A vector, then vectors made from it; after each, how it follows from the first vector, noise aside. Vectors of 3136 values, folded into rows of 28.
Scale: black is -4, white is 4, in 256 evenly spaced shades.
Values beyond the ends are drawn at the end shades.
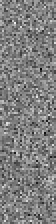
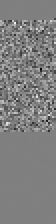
partly zeroed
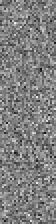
sign-scrambled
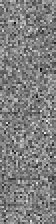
sign-scrambled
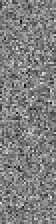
wrapped around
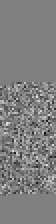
partly zeroed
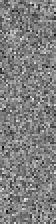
wrapped around
